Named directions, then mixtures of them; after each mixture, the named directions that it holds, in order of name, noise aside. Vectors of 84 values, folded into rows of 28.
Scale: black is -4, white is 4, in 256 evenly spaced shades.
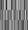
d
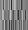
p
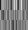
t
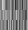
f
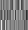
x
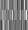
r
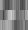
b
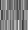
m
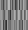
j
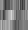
b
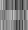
b, f, j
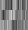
b, t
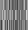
f, r, x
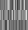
j, r, t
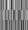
d, p, r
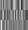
p, x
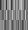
d, t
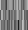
m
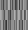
j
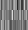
r, x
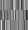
x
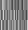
f, m, x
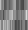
b, r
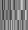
f, p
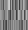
j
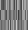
f, t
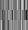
r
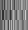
f, p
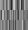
p, r, x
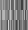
f, p, r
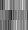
b, f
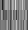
f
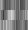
b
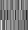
x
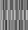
b, j, p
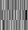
f, r, x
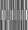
r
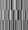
p
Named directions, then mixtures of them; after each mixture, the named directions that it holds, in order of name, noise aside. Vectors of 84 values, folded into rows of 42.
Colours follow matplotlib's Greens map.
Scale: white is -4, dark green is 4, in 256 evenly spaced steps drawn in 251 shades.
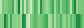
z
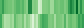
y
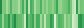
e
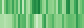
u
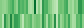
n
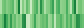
z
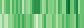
u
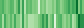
e, y, z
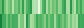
e, u, y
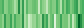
e, y, z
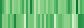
e, y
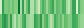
e, u, z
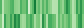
e, n, u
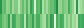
e, n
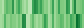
u, z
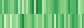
n, u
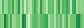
z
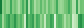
e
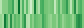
n, z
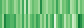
e, z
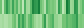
u
